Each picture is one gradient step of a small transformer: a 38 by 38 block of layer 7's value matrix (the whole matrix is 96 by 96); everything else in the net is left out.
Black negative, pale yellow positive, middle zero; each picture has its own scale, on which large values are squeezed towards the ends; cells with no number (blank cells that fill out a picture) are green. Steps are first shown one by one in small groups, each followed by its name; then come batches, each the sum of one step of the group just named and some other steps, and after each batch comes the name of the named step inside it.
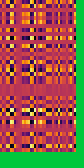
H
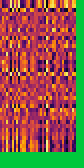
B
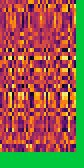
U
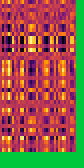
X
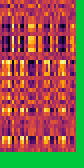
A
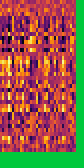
X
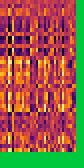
H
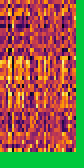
U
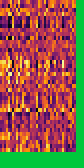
B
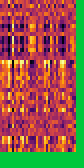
A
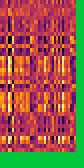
H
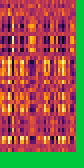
A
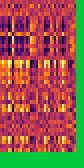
A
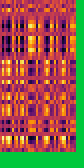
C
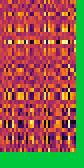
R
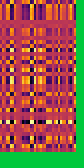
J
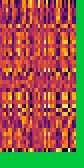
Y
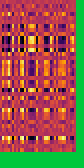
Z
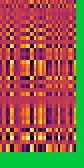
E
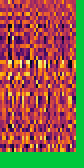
E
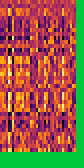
R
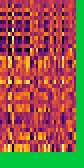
E
